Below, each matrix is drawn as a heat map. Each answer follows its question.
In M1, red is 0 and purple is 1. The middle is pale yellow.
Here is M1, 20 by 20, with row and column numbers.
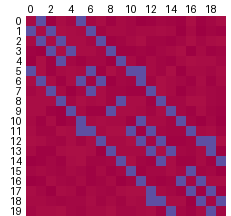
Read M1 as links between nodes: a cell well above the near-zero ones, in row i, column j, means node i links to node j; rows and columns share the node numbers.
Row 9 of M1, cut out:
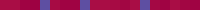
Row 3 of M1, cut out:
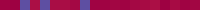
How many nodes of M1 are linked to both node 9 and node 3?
2
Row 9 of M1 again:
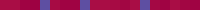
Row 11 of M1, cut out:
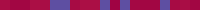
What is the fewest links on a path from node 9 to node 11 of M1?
4
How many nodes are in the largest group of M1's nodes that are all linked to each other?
3
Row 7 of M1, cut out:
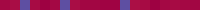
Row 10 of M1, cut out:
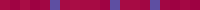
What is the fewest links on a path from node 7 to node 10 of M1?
3
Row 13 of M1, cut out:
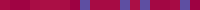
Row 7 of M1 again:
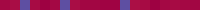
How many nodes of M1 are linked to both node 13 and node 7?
1
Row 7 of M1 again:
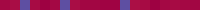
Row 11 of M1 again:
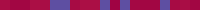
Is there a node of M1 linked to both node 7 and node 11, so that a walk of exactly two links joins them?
yes
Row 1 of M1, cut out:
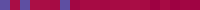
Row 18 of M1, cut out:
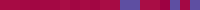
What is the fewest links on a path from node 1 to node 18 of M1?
4
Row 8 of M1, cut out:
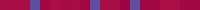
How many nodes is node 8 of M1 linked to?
3
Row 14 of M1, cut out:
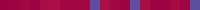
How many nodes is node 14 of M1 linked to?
3
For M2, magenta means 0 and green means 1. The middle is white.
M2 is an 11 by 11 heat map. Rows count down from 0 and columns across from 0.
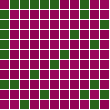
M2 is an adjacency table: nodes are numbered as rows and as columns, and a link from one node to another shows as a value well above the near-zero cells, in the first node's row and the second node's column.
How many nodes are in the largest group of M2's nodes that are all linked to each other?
3
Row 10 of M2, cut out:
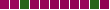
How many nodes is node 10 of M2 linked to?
2
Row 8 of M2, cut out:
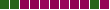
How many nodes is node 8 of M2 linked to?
3
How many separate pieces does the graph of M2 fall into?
1
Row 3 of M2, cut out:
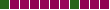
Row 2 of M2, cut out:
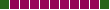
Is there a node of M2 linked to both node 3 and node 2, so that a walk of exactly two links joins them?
yes
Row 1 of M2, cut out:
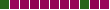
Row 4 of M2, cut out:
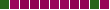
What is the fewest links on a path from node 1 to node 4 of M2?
2
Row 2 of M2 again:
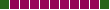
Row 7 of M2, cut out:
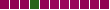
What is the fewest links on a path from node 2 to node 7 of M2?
3
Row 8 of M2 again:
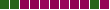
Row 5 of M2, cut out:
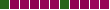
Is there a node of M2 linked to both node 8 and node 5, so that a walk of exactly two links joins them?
yes
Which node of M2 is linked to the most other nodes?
node 0
